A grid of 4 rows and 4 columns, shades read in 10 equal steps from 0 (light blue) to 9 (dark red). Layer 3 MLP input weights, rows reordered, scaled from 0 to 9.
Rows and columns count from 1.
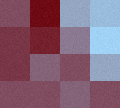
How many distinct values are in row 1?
4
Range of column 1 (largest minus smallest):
1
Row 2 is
7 8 4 0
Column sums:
26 28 17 9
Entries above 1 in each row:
3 3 4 4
